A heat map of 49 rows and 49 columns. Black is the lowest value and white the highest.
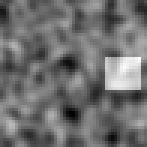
Ninth with the highest average: middle right. Odd patch: higher, in the middle right. Roughest part: middle right. Grain: blotchy.
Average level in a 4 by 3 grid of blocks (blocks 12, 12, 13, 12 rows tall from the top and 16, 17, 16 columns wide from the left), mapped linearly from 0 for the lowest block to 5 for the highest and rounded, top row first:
0 1 0 | 0 1 5 | 1 0 3 | 1 1 0
